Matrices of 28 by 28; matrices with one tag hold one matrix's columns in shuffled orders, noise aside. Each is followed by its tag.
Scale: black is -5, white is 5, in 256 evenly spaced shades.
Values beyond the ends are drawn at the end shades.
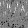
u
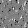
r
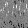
u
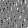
r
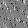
r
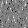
r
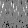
u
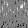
u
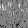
u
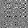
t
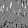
u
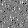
r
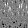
u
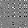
t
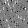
r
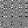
t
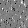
r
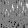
u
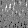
u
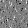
r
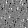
r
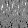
u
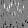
u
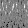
u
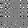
t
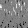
u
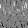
u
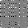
t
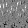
u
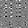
t
